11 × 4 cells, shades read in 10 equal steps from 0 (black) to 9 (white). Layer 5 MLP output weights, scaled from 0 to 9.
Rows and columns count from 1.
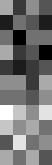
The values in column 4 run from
0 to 8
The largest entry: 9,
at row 8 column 1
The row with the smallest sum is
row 5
